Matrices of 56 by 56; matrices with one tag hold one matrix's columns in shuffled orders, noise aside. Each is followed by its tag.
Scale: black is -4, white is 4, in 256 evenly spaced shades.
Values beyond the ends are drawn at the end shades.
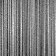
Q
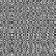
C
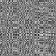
C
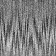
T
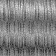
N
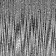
T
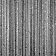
Q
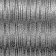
N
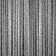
Q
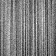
Q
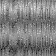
N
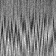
T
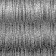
N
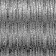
N
